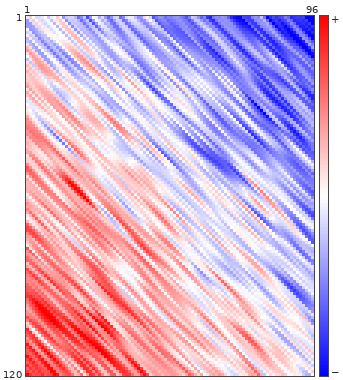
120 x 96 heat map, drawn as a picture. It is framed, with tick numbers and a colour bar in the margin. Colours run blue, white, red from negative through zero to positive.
Slope: up to the bottom left. Mirror symmetry: none. Grain: diagonal, down to the right. Ninth with the highest average: bottom left. Ninth with the lowest average: top right. Average level on the scale: 50%.
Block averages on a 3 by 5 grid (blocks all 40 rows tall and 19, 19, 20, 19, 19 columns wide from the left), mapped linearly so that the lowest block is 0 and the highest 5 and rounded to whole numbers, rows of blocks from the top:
3 2 1 1 0
4 3 3 2 1
5 4 4 3 2
